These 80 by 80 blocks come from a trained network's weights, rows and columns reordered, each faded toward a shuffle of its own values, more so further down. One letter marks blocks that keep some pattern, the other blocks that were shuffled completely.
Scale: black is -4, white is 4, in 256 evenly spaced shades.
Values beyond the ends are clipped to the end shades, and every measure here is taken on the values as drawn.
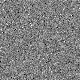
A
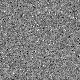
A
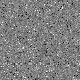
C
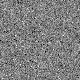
A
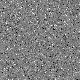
C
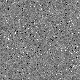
A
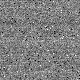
C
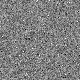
A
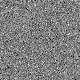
A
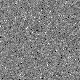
A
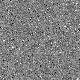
C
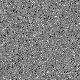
A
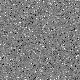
A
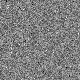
A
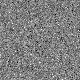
A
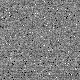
C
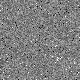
A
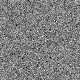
A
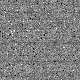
C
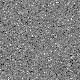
C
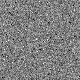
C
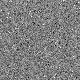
A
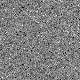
A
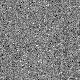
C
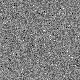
C
